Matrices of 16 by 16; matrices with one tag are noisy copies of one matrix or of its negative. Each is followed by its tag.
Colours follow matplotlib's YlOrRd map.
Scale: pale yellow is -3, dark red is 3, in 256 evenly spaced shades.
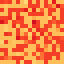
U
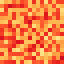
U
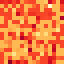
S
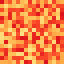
U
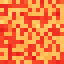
U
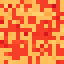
S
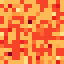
S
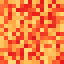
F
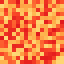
F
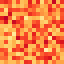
U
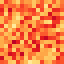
F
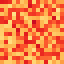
U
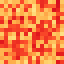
S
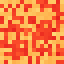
S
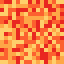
U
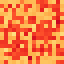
S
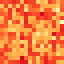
S
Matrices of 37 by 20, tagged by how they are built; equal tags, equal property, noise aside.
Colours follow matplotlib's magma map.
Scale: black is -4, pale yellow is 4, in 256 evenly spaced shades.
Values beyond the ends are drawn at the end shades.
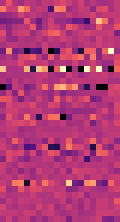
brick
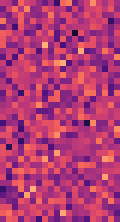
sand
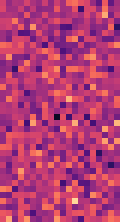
sand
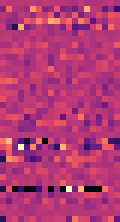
brick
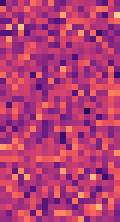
sand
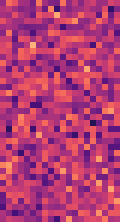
sand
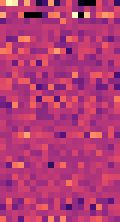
brick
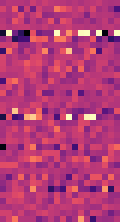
brick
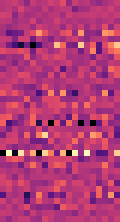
brick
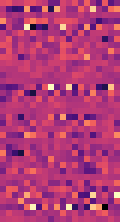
brick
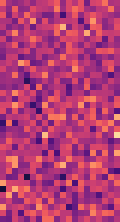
sand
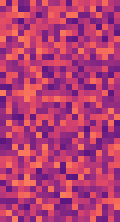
sand
